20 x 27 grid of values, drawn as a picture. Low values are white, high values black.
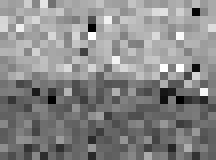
A horizontal seam about 50% of the way down splits the table, and the bottom part is higher. The histogram is bell-shaped. An odd patch, rougher than its surroundings, sits in the middle right. Values change most from cell to cell in the middle right.
